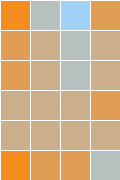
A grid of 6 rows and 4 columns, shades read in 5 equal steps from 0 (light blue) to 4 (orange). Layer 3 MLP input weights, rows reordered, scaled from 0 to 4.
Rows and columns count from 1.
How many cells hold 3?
6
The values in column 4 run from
1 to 3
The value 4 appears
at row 1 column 1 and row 6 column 1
